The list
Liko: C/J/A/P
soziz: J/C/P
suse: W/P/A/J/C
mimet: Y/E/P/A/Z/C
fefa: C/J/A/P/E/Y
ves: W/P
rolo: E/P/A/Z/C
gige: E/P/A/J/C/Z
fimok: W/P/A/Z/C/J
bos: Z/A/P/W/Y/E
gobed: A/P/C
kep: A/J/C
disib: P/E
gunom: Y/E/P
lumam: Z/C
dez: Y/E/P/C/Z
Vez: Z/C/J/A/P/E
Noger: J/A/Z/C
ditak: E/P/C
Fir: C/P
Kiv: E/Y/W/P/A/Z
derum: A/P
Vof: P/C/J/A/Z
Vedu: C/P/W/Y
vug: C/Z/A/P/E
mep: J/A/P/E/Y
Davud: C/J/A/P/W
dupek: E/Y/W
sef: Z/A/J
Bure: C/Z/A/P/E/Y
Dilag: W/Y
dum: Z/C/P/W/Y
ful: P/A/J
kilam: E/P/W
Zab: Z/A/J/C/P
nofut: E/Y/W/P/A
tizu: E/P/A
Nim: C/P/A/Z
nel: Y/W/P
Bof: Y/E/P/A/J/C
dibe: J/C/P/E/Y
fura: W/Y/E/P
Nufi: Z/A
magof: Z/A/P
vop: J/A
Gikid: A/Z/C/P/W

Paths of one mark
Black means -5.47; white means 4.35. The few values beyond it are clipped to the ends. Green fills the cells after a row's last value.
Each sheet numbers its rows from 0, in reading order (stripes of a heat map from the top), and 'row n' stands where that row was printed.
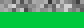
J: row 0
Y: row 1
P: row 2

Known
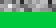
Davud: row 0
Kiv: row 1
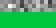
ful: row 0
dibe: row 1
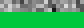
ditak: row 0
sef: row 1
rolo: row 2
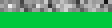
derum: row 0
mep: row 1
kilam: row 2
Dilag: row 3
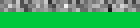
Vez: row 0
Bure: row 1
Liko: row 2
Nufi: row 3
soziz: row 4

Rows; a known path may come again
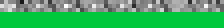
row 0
ves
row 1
Vof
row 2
ful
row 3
tizu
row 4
mep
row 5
kep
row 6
dupek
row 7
Liko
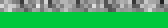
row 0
kilam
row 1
fefa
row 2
gunom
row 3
rolo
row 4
mimet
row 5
fura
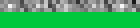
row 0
derum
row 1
gige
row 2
Fir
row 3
vug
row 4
suse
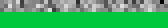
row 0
Bof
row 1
vop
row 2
nofut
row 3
disib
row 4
soziz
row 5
Vedu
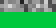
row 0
Gikid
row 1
Vez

